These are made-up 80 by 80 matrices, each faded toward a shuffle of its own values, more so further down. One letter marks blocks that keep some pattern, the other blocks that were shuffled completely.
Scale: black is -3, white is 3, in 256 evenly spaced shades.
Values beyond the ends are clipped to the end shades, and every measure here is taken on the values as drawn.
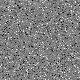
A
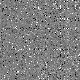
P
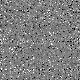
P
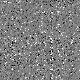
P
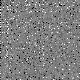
P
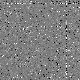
P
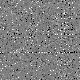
P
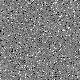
A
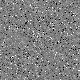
A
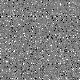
P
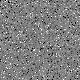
A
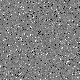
A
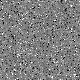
A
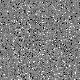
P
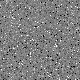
A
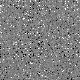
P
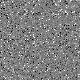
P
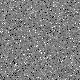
A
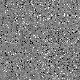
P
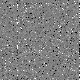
P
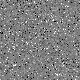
A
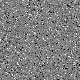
A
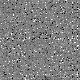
P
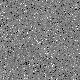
A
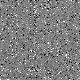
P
